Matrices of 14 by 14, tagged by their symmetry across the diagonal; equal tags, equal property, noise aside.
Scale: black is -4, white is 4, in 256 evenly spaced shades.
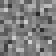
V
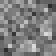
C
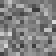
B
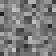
B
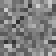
B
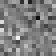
V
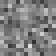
V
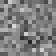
B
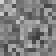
C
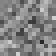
C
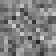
V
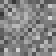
C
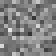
B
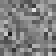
V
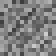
C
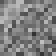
C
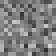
V
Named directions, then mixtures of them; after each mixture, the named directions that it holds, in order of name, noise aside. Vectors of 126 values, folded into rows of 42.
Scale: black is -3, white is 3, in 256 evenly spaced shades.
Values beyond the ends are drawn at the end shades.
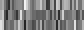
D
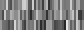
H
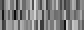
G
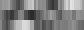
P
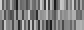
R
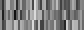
G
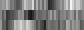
H, P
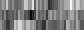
H, P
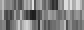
G, P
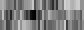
G, P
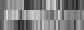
D, P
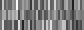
G, R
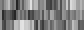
G, P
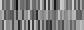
R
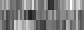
H, P
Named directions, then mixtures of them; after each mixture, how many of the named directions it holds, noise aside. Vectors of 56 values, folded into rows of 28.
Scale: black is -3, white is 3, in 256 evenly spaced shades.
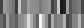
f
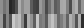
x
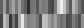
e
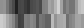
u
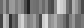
one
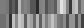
two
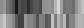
one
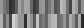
one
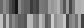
three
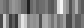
one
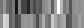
three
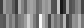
one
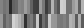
two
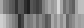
one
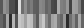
three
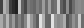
three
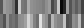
one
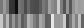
three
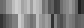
one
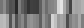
three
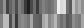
two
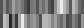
one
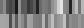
three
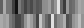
two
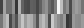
three
